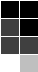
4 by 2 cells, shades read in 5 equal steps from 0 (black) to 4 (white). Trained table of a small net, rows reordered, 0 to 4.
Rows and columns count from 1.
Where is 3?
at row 4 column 2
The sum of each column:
6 4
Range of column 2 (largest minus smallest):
3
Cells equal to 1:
3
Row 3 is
1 1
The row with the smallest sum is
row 1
